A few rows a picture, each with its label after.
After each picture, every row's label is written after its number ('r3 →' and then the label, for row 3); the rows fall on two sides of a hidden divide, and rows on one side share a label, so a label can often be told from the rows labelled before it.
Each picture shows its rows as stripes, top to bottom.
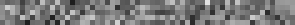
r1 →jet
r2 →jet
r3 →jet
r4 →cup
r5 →jet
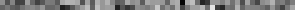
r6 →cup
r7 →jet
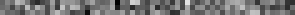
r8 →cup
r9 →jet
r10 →jet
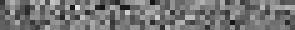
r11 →jet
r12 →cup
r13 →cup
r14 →cup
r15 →jet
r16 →cup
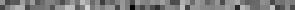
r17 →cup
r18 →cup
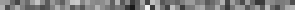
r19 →cup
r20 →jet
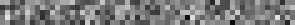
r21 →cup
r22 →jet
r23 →jet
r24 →jet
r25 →jet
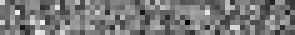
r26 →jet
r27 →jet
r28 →jet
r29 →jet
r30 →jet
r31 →cup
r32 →jet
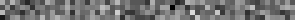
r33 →cup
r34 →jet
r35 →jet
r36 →jet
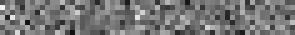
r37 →jet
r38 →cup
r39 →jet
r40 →cup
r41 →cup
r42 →jet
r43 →jet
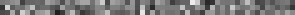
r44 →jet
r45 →jet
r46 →cup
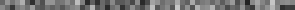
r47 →cup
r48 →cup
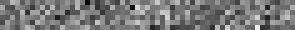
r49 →cup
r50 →cup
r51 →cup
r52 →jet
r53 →cup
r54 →jet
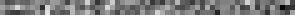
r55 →jet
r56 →cup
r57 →cup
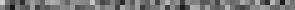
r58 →cup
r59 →jet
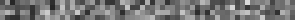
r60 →jet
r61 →cup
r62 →cup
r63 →cup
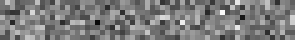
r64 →jet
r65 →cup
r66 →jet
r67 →cup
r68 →cup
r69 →jet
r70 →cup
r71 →jet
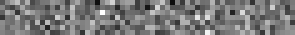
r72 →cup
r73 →cup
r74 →jet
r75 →jet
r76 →cup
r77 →jet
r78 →jet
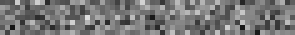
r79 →jet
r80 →jet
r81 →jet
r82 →jet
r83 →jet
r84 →jet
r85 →cup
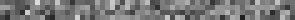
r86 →jet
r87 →jet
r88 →jet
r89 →jet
